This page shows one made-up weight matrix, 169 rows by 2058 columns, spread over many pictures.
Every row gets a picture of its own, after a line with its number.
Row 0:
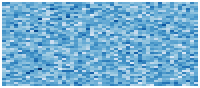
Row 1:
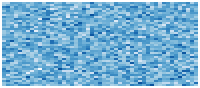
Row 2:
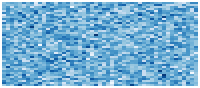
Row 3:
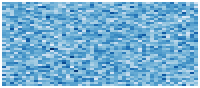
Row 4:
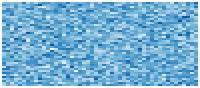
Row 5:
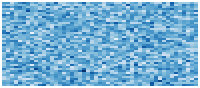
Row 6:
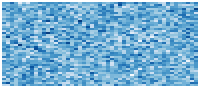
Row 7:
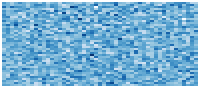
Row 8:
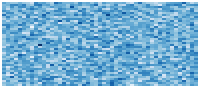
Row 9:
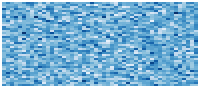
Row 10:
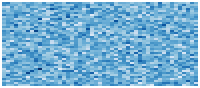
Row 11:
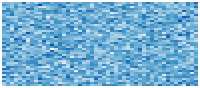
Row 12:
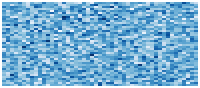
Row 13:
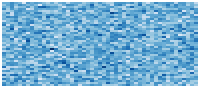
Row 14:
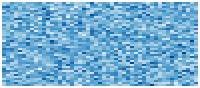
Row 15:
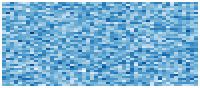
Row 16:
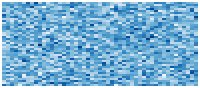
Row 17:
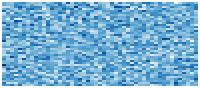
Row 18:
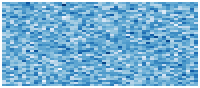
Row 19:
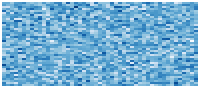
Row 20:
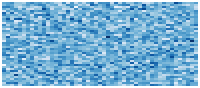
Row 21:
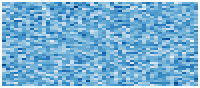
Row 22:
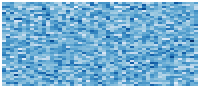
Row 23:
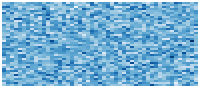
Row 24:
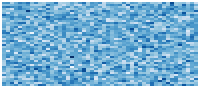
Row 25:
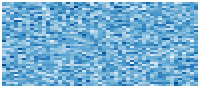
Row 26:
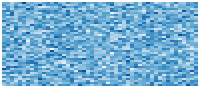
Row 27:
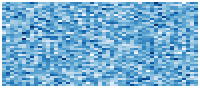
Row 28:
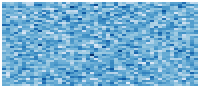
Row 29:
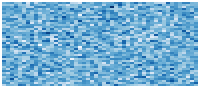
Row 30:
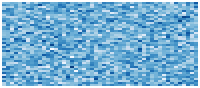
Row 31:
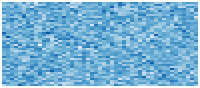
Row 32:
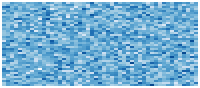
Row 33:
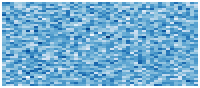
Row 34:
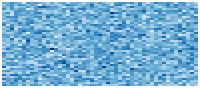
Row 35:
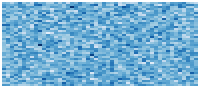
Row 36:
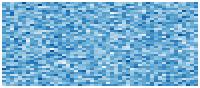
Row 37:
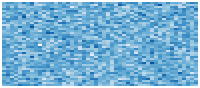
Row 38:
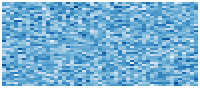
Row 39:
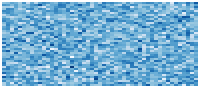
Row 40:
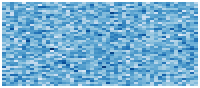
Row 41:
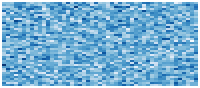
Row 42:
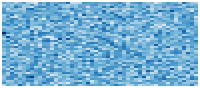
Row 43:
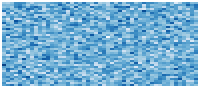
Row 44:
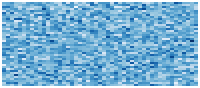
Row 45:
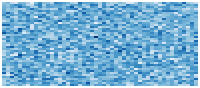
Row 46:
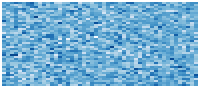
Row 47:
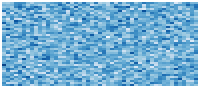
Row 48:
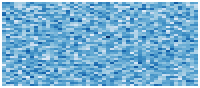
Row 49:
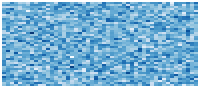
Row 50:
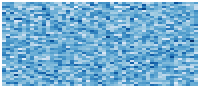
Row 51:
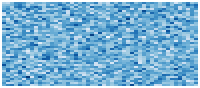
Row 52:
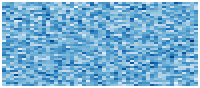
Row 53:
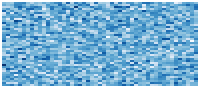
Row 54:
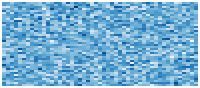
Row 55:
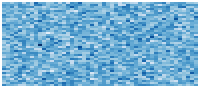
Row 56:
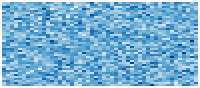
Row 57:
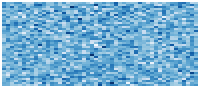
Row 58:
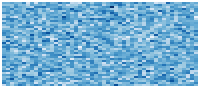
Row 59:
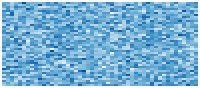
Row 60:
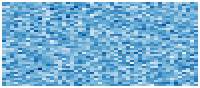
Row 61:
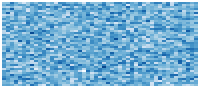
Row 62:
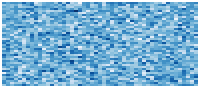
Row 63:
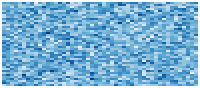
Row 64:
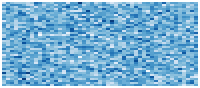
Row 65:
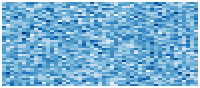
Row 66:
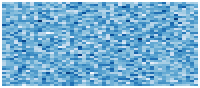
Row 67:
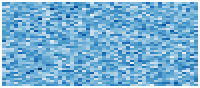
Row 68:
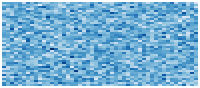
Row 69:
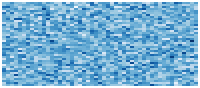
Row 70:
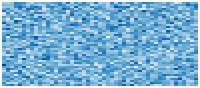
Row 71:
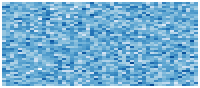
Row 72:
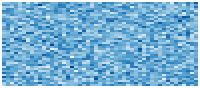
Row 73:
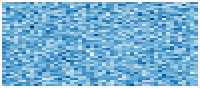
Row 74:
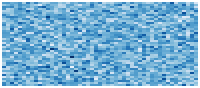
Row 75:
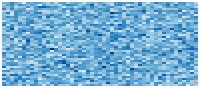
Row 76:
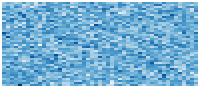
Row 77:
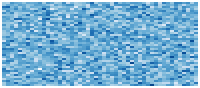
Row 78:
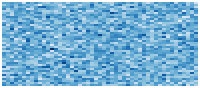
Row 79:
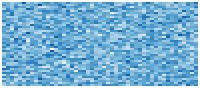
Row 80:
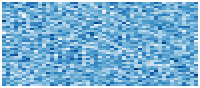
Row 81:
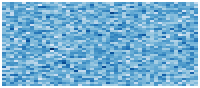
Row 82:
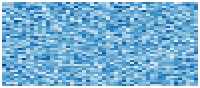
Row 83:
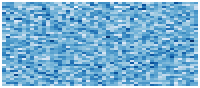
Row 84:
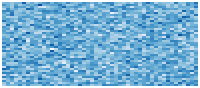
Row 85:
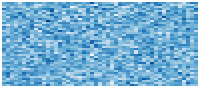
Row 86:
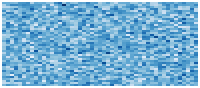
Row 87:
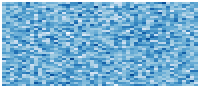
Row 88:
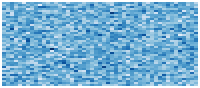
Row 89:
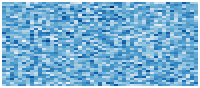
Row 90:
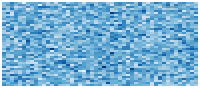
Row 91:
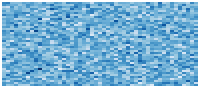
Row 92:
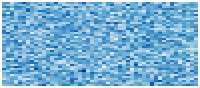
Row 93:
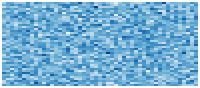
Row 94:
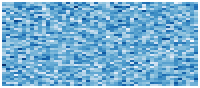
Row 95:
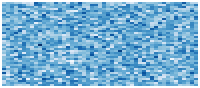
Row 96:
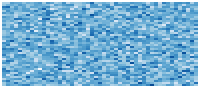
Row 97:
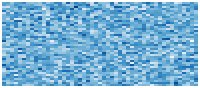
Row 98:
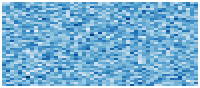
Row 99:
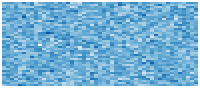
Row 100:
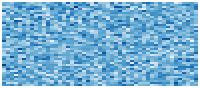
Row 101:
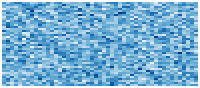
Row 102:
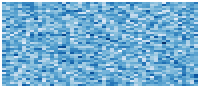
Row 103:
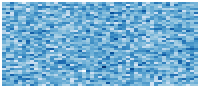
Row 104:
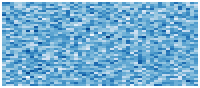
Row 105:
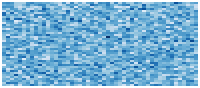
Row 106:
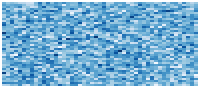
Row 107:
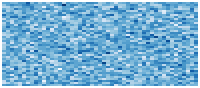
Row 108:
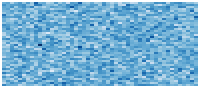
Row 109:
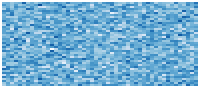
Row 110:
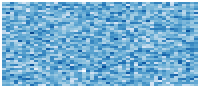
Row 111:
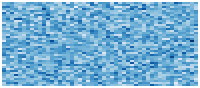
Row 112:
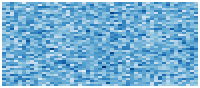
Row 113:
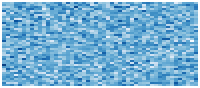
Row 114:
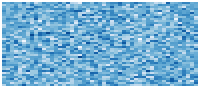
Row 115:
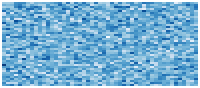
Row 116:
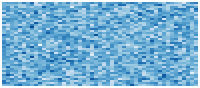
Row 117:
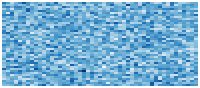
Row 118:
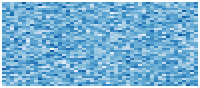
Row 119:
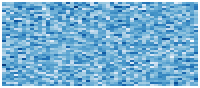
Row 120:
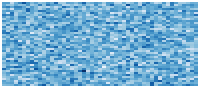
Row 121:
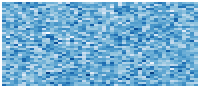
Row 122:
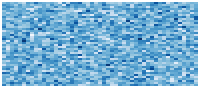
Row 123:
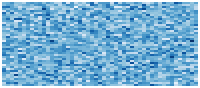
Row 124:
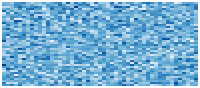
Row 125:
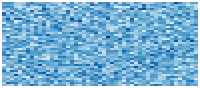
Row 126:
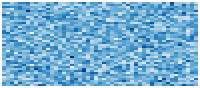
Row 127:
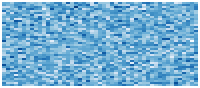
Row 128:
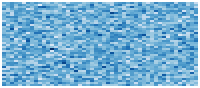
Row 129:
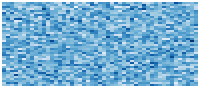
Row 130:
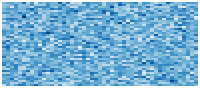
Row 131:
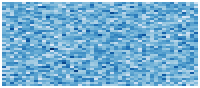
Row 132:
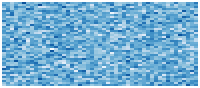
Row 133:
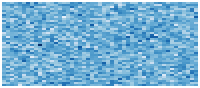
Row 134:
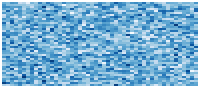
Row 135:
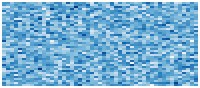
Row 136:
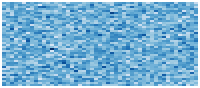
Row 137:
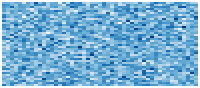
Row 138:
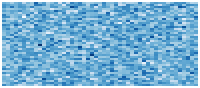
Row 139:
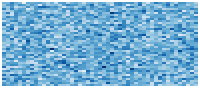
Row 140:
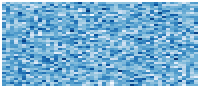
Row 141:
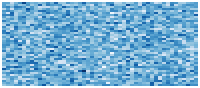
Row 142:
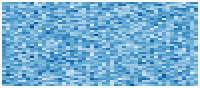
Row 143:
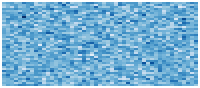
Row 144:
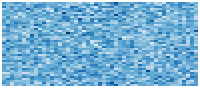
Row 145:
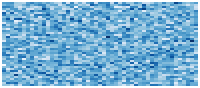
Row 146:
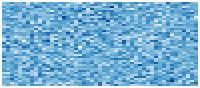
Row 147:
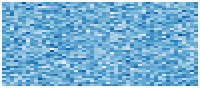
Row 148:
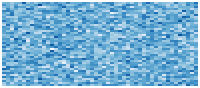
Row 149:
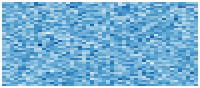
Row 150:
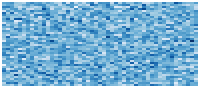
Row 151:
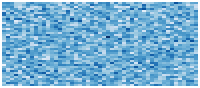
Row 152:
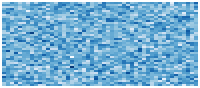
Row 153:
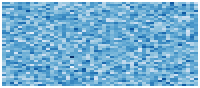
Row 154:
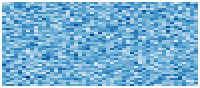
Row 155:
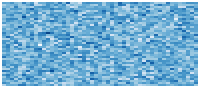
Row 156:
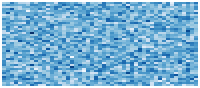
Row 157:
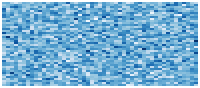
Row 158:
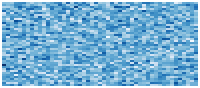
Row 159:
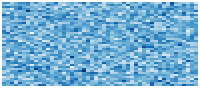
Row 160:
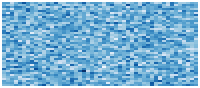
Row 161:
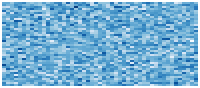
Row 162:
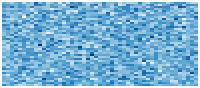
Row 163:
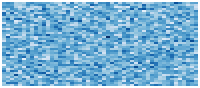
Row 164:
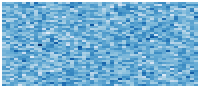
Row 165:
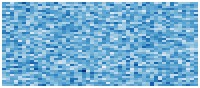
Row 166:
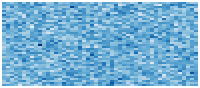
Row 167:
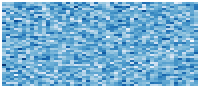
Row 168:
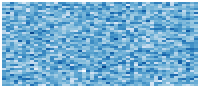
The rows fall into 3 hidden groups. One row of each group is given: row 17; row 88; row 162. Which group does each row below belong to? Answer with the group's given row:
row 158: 17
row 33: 17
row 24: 88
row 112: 88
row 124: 17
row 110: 88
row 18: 162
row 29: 162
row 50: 17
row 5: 88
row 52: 17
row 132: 88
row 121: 162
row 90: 88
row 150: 17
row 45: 162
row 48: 17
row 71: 17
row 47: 17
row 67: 17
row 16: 162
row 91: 17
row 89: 162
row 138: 162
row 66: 162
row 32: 17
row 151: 17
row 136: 88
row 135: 17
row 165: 88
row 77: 17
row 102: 162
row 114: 162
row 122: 162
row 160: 88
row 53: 17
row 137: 162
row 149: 162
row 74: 88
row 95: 162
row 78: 88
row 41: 17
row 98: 17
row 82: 17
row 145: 17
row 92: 88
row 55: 162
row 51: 17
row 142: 162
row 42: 162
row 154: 17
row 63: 162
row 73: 162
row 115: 17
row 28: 162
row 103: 88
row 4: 88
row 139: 88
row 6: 162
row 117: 88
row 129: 17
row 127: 17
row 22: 17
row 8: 162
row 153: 88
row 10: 17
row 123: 17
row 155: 162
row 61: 88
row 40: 88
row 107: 162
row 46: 162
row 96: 17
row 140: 162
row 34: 88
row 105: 17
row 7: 162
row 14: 17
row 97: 17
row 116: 162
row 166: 162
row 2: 162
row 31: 162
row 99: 162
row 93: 162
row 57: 162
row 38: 17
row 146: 162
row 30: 88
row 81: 88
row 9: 162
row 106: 162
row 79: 88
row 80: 162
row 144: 162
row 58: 162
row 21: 17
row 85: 162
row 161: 17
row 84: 88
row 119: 17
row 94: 17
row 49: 88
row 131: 88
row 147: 88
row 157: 162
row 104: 17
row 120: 88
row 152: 88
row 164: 162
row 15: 88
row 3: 88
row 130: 162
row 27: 162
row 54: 17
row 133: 162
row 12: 162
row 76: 162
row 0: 17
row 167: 17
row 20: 17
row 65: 162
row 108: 162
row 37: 162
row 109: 88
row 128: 88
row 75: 88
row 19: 17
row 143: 162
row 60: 17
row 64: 162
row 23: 17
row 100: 17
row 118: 88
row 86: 162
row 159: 88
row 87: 162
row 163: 17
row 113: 17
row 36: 88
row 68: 88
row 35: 162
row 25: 17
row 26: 88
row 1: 17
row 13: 88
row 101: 162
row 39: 88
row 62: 162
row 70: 17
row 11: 88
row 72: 88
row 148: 88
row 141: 88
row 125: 17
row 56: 17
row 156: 88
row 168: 88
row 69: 17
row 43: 17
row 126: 88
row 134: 162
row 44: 17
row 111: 17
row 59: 88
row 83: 17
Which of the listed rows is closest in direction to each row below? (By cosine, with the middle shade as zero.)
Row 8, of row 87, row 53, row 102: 102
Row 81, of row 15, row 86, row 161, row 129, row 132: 15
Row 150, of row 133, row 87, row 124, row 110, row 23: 23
